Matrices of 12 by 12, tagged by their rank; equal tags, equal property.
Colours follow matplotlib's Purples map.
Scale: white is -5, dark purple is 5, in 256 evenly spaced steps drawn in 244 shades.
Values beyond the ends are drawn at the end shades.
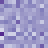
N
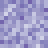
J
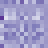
N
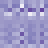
N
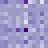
N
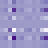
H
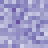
J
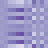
H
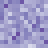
J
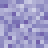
J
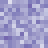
J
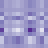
H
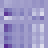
H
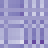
H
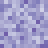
J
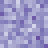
J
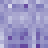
N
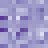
N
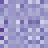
N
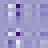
H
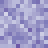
J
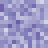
J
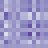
H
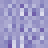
N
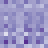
N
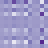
H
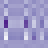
H
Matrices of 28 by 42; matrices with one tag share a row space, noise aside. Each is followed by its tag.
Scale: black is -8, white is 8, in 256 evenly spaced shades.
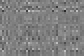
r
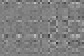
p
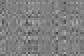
r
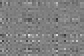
r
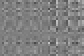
p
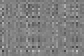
r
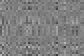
r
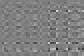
p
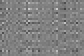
r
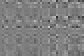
p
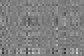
r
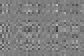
r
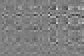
p
